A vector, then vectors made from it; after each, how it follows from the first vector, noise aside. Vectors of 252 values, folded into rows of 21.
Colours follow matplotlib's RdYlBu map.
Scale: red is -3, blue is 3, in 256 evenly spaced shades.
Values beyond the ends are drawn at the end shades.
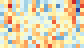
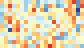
copied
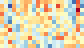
negated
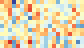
wrapped around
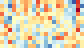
negated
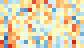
reversed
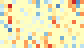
partly zeroed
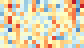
copied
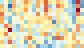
negated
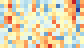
copied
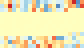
partly zeroed
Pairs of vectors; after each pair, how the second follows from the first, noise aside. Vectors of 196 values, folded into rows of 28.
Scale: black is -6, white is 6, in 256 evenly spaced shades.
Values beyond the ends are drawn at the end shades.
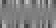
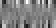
scaled up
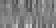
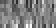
scaled up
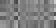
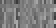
sign-scrambled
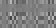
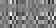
scaled up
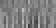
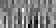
scaled up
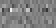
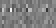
sign-scrambled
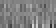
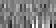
scaled up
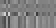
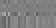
shrunk
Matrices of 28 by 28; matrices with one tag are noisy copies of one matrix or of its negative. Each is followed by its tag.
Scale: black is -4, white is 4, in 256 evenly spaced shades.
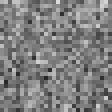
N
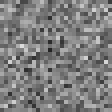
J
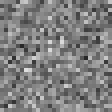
J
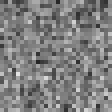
N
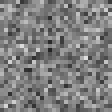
J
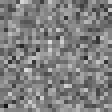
J
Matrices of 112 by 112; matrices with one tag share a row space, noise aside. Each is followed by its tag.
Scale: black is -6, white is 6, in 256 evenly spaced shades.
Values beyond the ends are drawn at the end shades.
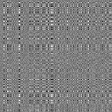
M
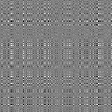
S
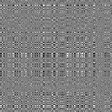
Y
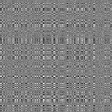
Y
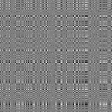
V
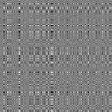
M
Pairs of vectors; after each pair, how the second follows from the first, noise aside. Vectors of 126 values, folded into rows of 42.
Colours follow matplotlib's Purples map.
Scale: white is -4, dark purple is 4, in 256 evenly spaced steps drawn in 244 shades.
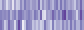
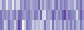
copied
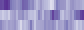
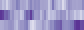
reversed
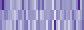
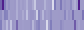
partly zeroed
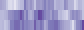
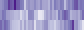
negated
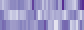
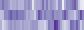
negated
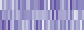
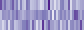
negated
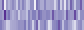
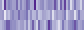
negated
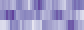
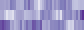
negated
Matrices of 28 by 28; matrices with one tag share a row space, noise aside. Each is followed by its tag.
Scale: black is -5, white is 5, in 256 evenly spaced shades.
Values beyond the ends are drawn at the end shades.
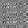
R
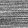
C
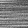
C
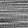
C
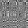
R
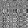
R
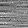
C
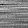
C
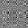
R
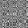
R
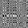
R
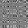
R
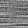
C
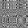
R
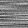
C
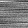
C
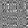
R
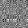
R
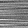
C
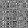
R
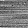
C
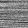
C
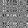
R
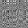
R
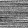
C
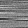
C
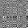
R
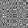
R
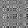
R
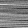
C
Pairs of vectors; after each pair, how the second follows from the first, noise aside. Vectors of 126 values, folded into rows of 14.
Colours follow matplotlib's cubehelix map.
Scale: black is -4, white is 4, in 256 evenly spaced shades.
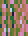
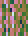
negated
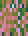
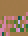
partly zeroed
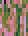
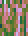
negated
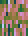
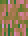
shrunk
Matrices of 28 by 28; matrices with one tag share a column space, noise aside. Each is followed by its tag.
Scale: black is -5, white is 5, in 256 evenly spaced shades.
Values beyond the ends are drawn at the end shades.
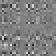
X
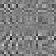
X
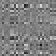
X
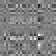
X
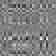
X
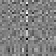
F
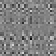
X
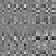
X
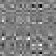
X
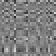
F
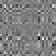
X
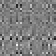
X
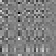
F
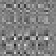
X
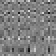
F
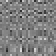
F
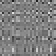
F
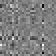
X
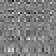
F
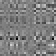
X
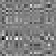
X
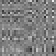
F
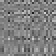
F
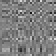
F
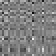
F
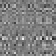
X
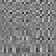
F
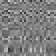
F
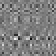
X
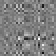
X
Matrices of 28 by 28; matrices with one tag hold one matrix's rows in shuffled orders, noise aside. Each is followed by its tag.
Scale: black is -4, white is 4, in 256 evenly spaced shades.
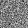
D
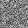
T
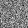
D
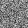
T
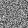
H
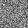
H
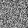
H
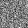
T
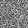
D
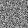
H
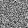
T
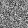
T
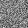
H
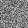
D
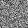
T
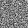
T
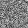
T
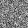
T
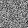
H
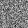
T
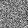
H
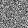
T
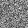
T
